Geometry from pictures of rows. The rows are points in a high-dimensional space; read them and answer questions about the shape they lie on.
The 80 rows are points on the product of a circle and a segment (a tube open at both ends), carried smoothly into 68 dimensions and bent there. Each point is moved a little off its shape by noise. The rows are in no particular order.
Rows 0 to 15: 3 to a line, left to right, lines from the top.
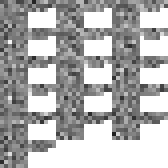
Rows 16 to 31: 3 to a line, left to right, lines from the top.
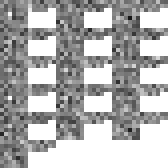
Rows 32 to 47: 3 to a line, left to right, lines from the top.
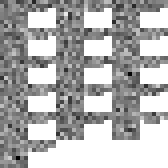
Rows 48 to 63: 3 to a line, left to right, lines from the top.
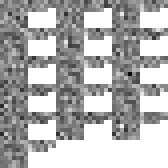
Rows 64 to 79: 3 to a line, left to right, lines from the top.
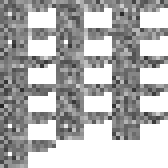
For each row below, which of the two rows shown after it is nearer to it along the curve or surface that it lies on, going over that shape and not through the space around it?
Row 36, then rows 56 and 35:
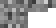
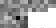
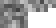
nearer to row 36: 56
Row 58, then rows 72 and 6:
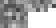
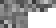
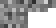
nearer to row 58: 72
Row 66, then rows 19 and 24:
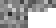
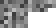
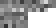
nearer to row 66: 24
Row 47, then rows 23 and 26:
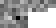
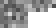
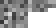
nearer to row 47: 23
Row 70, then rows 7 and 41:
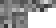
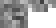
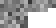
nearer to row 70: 41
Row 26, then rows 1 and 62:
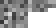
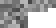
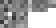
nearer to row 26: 62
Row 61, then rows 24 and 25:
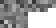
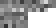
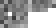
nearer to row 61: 24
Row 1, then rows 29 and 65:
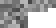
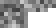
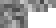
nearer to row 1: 29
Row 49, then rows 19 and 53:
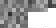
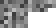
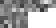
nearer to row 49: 53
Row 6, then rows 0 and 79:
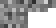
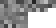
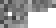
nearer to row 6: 0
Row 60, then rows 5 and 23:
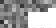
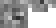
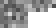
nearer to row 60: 23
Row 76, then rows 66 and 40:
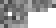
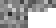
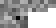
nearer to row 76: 40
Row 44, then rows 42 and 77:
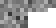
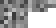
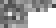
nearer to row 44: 77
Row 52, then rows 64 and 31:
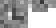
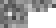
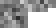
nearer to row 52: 64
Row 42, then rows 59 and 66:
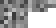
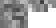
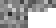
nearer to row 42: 59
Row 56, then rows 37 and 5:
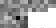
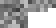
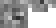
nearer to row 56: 37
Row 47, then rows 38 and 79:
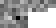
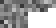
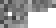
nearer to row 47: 79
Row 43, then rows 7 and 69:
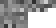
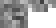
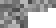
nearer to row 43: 69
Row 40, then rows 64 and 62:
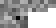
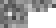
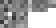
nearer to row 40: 64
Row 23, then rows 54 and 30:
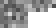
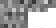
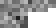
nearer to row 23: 30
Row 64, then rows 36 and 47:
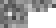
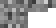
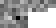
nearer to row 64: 47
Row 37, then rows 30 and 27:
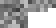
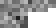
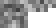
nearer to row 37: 30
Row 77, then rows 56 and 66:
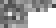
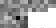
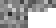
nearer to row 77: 56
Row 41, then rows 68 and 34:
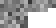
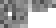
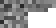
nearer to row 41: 68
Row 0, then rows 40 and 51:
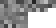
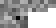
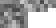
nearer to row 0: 40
